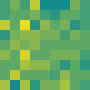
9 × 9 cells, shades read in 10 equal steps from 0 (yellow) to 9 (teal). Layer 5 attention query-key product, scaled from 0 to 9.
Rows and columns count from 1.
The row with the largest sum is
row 1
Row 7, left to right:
6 6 3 4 4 6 8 6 8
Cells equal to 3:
4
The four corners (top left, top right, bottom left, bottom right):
7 7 3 7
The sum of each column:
49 49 35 47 52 57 53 53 61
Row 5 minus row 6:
2 -2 4 -2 0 1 1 1 -1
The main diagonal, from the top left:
7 6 0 4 6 5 8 6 7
